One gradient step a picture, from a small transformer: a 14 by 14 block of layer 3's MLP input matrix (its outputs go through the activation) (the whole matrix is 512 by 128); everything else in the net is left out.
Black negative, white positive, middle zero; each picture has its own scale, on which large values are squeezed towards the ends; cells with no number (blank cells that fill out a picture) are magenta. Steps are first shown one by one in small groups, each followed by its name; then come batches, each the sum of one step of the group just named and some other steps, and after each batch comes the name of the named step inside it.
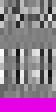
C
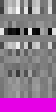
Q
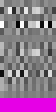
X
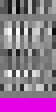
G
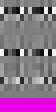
C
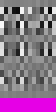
X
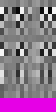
C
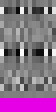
G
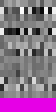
Q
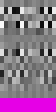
X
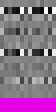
Q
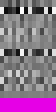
G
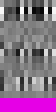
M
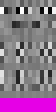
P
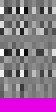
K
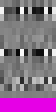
M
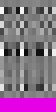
K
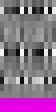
M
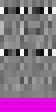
M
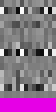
P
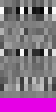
M
